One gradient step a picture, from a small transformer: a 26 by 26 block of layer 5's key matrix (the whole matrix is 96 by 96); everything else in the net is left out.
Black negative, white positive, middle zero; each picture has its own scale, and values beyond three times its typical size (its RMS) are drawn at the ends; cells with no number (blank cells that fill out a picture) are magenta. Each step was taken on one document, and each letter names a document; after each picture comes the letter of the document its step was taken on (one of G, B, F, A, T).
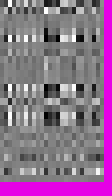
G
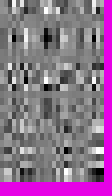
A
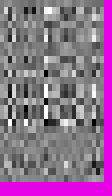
G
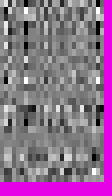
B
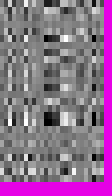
G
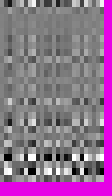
B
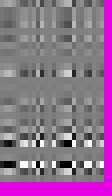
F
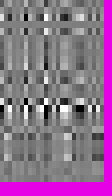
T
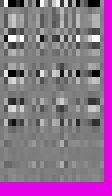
F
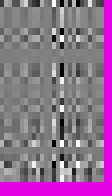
F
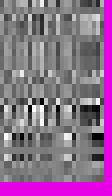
T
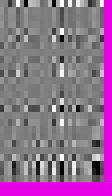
F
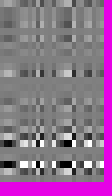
F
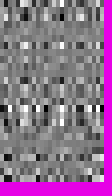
A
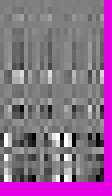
T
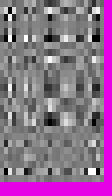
G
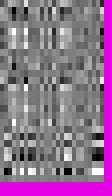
A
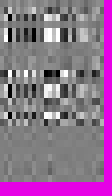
G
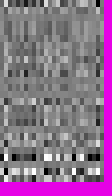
B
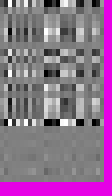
G
